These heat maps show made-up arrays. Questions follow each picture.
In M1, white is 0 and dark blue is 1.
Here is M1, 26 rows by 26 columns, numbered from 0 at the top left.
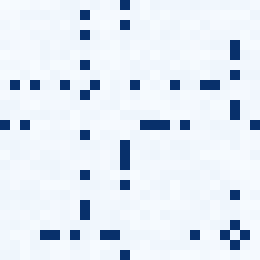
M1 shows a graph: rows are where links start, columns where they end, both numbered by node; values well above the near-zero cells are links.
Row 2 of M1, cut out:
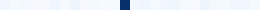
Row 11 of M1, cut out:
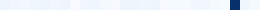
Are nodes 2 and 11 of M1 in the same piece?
no
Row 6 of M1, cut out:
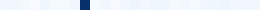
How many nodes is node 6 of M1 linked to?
1
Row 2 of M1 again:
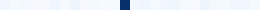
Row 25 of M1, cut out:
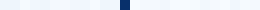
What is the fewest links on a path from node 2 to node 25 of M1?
2
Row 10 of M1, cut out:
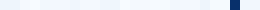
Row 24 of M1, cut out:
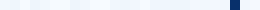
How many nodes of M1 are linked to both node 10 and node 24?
1
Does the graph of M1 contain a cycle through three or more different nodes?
no
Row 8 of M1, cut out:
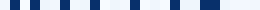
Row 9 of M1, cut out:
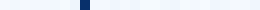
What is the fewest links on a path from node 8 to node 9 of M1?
1
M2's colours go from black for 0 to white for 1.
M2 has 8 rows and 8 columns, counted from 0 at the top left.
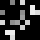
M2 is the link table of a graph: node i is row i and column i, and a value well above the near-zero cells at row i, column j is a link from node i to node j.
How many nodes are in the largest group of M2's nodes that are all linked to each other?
3
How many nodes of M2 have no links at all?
0
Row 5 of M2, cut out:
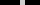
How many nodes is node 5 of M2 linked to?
1
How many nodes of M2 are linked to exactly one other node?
4
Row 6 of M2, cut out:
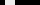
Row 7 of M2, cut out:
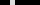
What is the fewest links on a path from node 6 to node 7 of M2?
2
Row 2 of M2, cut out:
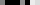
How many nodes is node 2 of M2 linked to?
4
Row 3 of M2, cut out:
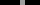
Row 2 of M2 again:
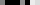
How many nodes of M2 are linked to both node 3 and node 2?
1
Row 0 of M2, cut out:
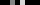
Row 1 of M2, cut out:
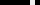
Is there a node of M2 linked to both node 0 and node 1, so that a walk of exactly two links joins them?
no
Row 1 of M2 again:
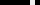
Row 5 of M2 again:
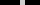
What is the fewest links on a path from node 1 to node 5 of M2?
4
